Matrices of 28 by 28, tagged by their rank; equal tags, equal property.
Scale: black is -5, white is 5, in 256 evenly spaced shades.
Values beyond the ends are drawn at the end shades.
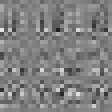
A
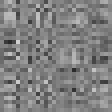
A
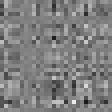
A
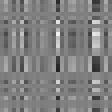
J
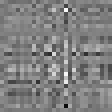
A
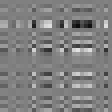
J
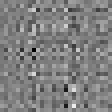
A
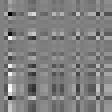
J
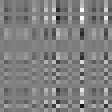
J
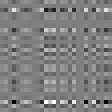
J
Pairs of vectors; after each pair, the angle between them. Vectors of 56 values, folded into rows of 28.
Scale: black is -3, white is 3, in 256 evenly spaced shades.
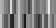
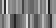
orthogonal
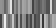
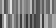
nearly parallel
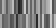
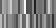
partly aligned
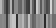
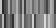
orthogonal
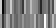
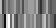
partly aligned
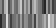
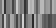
partly opposed
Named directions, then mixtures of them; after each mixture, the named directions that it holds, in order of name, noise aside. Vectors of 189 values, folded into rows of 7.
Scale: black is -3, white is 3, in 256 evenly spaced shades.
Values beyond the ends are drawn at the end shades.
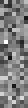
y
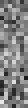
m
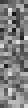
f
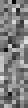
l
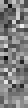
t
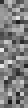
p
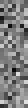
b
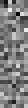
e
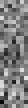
m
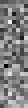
f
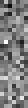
y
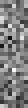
b, f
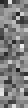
e, m, p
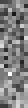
f, t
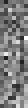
f, m, t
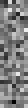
e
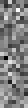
e, p, t
